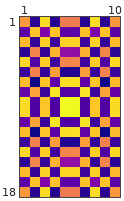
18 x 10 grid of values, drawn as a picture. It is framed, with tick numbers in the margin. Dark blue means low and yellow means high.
Mirror symmetry: left to right and top to bottom. Odd rows or columns: none. Histogram: two levels. Slope: none. Seam: none. Grain: checkered.
